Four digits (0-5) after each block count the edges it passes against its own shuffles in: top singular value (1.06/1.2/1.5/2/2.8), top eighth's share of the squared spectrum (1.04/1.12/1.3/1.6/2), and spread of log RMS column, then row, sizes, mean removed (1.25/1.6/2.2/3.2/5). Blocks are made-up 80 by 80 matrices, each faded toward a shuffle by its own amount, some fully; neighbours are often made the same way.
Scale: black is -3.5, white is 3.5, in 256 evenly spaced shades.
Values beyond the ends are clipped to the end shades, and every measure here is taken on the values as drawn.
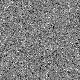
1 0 0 0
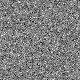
0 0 0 0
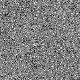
3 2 1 1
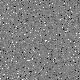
1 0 0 0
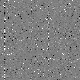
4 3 1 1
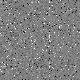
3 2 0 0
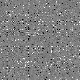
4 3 1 2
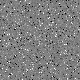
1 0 0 0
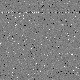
3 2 0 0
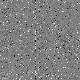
3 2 1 0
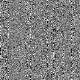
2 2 3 0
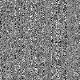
1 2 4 0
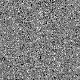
0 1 2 0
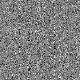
1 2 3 0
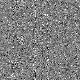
1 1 2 0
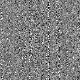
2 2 3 0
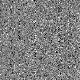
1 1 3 0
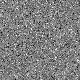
0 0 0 0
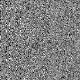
1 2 3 0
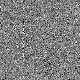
1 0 1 0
